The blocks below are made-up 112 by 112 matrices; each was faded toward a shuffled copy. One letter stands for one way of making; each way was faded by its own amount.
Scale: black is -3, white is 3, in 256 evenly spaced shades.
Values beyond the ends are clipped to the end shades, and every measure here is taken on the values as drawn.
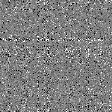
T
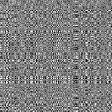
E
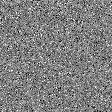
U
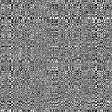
E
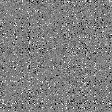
T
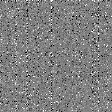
T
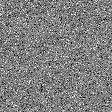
U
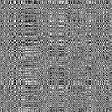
E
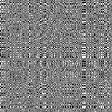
E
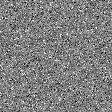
U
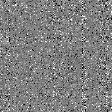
T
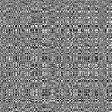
E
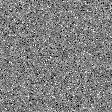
U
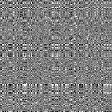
E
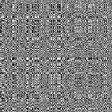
E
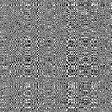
E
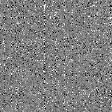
T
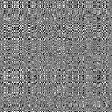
E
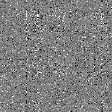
T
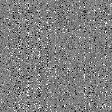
T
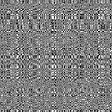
E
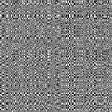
E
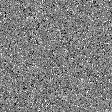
U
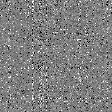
T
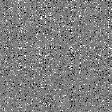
T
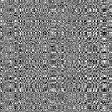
E
